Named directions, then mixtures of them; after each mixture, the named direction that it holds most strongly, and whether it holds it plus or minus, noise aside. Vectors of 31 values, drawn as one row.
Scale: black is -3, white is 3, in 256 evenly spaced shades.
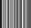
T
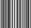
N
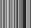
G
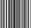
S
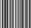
S, minus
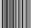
T, minus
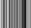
G, plus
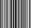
N, minus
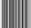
T, minus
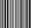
S, minus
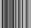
T, minus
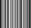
T, plus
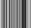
G, plus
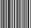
N, plus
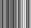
G, minus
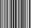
N, minus
